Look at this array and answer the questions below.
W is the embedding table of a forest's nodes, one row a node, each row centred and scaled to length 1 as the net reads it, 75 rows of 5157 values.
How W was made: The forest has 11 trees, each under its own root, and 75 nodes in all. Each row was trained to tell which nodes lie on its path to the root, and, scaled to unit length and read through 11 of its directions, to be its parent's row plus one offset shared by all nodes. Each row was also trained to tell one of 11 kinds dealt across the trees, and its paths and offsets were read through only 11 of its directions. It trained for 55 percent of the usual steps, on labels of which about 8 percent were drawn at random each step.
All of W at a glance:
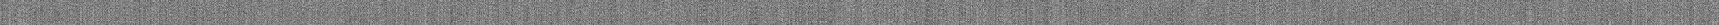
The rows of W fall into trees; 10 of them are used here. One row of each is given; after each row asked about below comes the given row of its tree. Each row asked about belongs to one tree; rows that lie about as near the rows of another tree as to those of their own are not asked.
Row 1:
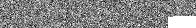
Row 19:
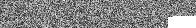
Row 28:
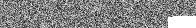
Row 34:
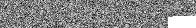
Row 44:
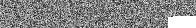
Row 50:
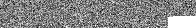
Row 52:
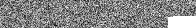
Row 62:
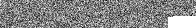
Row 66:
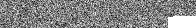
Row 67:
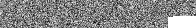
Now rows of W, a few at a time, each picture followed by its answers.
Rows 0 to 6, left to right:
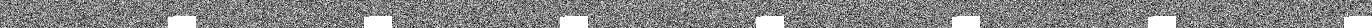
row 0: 28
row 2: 19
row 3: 19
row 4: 19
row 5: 62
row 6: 67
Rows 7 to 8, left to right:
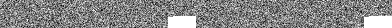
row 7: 50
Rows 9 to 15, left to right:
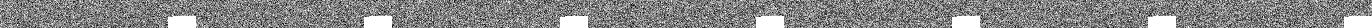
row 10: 1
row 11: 62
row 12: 67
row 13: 44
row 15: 28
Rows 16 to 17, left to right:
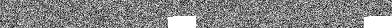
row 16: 44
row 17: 52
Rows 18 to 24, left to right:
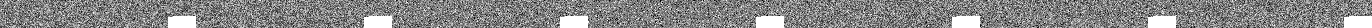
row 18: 34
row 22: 1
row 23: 62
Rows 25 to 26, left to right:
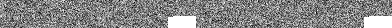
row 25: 66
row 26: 62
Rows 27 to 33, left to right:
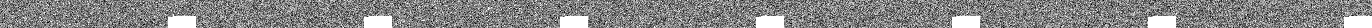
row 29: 28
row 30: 66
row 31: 28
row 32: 34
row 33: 67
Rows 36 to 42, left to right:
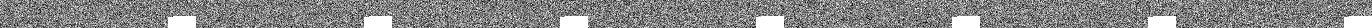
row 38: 34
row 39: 52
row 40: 1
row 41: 50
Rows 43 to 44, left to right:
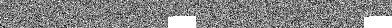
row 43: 62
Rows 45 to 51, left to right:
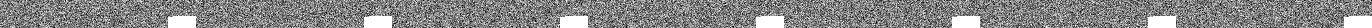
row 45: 28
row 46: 62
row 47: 67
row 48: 28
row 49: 1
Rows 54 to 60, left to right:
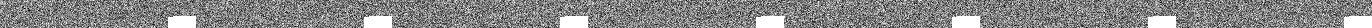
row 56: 52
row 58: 19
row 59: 1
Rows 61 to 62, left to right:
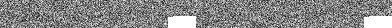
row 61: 62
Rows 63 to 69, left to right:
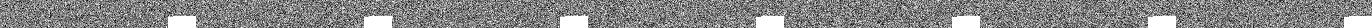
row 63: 1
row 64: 1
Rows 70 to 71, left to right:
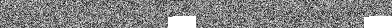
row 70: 34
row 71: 67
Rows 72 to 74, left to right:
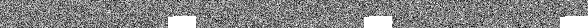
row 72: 1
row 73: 62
